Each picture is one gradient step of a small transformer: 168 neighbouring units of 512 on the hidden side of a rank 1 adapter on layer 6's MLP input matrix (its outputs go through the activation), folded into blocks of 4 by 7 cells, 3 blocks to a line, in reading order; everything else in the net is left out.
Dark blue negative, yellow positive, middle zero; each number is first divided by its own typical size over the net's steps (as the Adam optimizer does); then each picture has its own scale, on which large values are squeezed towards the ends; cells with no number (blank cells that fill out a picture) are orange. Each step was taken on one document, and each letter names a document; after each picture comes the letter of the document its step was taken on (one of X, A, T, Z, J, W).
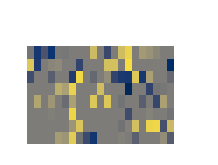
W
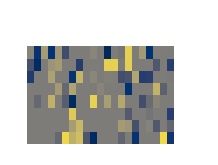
W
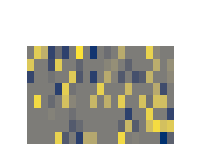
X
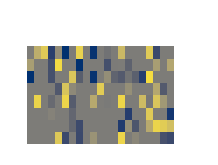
X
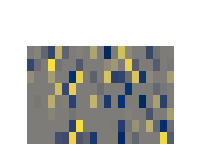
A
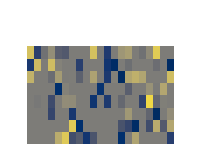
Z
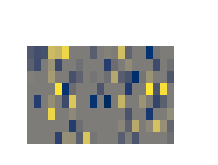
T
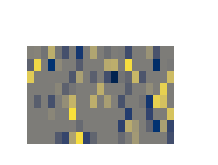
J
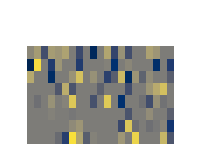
J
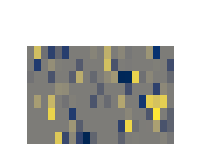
A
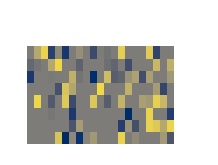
X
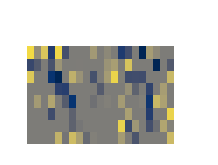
W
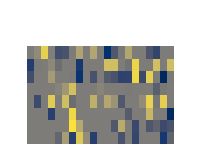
T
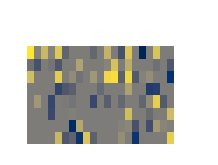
W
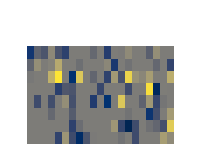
Z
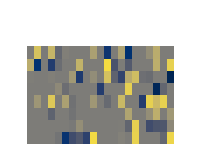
A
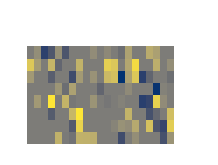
A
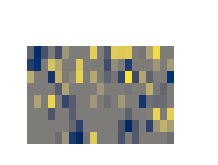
Z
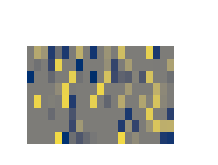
X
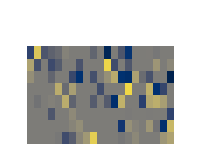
A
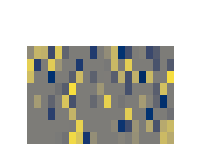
W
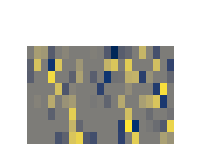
W
